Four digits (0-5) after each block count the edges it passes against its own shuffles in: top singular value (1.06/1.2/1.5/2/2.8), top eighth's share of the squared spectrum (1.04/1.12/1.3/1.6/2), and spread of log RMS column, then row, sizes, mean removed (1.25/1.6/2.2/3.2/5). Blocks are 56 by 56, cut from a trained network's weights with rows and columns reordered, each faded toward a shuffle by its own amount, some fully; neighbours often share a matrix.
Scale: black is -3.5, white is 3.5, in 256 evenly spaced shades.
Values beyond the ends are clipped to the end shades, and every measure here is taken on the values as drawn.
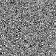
3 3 1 1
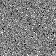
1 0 0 0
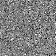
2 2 1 1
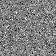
0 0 0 0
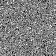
0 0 0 0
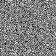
2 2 1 1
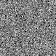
0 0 0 0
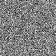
2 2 0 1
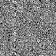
3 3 1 1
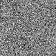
2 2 0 0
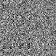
3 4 1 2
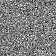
1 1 0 0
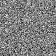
2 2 0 1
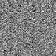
3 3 0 1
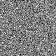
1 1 0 0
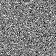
0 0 0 0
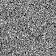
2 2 0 0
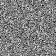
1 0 0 0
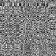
4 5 2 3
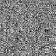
3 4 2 2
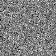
1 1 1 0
